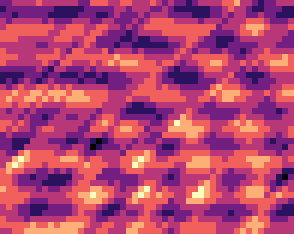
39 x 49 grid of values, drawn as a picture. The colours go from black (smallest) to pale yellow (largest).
Average level on the scale: 50%. Seam: none. Stripes: horizontal, repeating 7 times. Rings: centred on the bottom left.
